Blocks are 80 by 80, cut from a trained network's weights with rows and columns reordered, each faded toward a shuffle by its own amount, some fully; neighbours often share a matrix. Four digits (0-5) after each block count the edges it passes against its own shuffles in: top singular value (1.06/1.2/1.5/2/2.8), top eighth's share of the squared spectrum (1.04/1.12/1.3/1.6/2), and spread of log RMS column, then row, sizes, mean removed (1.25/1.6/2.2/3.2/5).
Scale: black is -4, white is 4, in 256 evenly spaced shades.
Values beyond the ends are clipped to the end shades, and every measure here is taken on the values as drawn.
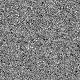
0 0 0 0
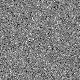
0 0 0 0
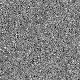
0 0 0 0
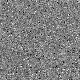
0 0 0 0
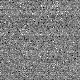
3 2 1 0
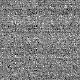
3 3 2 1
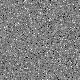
0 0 0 0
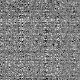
3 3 3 0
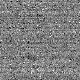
3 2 2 0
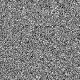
2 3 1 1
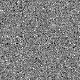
3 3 1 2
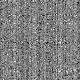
3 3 0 2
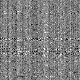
4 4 1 3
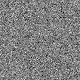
2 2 0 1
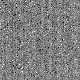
2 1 0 1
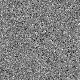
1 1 0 0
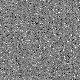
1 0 0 0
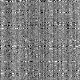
4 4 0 3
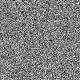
1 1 0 0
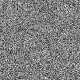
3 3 0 1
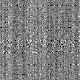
4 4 1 3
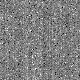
2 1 0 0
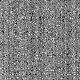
3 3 0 2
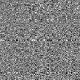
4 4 2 3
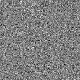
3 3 1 2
